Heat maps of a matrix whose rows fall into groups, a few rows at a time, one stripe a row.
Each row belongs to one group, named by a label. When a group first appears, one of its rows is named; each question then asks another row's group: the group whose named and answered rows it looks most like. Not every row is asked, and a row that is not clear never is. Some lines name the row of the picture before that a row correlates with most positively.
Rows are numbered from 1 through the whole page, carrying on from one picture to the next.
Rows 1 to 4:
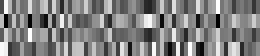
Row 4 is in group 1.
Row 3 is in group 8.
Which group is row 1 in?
8
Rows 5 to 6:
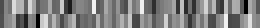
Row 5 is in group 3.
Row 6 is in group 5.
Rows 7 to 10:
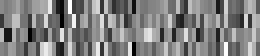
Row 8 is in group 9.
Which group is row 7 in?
5
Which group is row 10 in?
5
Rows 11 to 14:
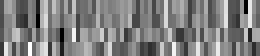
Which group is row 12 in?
5
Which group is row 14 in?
8
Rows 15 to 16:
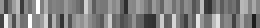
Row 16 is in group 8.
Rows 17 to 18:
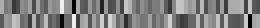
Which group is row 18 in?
9
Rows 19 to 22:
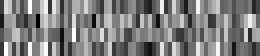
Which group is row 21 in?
9
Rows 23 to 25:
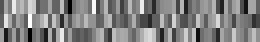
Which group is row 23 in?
3
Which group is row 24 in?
8
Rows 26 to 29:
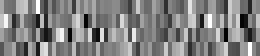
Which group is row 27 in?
1
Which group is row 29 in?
5
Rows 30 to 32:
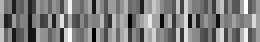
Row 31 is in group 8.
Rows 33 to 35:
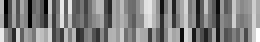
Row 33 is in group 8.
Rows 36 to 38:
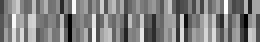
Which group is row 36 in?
9
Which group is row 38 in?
3
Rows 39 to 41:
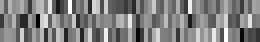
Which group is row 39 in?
5
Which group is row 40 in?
5
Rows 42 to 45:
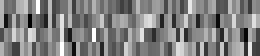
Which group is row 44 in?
3
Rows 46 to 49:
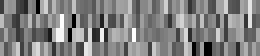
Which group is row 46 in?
5
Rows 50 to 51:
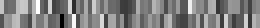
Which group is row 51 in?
9
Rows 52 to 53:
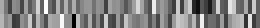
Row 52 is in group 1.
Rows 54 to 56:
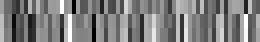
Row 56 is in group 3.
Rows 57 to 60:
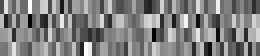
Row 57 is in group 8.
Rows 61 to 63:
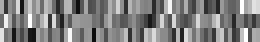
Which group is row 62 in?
8
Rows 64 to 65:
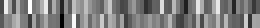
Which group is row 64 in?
8
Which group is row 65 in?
9
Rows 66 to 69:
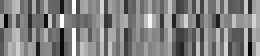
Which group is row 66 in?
9
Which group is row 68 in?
9
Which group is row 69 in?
9
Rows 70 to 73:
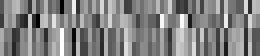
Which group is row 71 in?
5
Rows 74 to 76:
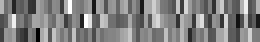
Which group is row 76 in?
5
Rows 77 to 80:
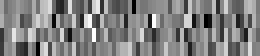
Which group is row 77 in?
5
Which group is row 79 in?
3
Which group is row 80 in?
5
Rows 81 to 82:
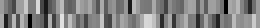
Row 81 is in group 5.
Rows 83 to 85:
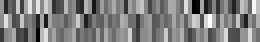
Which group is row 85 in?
5
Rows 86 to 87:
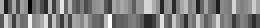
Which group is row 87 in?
8
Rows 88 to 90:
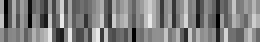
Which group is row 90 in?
5
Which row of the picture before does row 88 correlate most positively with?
86
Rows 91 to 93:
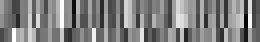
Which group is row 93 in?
3
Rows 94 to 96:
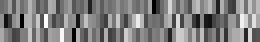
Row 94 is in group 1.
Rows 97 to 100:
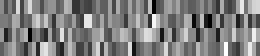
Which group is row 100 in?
5
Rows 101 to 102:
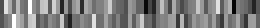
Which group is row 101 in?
8
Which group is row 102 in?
3
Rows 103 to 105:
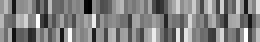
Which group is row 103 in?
1
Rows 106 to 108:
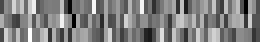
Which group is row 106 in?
3
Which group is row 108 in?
8
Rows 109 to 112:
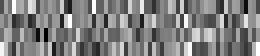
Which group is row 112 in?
1
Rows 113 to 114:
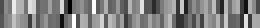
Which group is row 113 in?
3
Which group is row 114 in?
9
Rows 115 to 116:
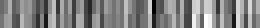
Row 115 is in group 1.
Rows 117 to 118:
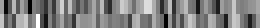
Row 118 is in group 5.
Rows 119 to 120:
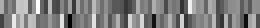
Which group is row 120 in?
3
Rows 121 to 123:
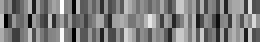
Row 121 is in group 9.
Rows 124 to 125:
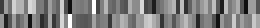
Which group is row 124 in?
3
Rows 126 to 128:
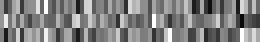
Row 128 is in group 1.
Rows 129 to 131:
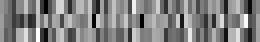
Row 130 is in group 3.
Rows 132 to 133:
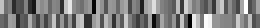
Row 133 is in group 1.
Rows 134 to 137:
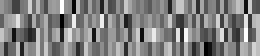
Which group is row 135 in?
9
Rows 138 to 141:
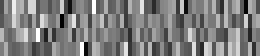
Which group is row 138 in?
3
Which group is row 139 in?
9
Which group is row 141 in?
1
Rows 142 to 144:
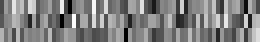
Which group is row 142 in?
3
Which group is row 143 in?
9
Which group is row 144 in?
1
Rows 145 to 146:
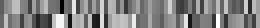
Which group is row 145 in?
9
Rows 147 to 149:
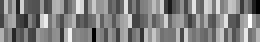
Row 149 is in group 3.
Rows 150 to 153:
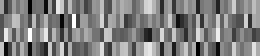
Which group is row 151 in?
9
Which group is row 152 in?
8
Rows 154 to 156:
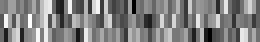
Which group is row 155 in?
8
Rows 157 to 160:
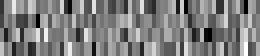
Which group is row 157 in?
3
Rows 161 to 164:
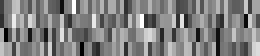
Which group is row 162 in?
3
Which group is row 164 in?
1
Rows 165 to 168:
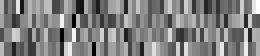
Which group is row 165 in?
1
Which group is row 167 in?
9
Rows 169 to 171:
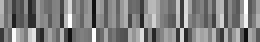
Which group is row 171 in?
3
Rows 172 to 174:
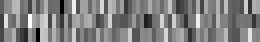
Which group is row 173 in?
8
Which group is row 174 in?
5
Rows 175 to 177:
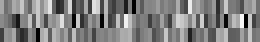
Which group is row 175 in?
5
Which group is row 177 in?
5
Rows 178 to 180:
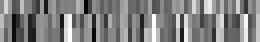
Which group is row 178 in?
1
